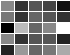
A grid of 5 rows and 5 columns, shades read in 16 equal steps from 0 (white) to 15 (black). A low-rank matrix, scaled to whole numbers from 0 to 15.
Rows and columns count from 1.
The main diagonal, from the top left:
7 12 9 10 5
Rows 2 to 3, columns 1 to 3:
8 12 9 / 15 4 9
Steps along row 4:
up down same up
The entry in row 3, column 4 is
7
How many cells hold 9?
3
